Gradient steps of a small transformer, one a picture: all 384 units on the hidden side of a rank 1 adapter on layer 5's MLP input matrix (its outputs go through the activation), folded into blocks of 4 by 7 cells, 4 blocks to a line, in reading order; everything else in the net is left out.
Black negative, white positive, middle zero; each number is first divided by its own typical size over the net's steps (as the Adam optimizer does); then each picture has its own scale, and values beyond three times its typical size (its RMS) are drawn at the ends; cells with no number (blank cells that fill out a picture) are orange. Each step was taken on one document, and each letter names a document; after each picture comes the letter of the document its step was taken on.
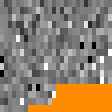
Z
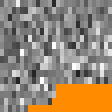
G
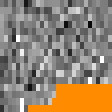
Z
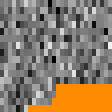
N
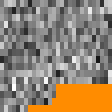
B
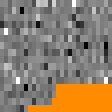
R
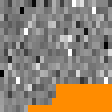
R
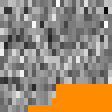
B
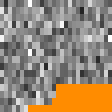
G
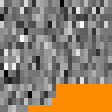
N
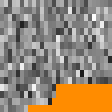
G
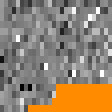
Z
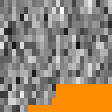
B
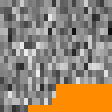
B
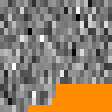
N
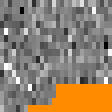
R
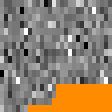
R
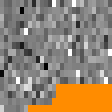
R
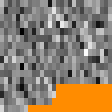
G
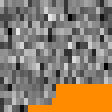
B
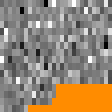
R
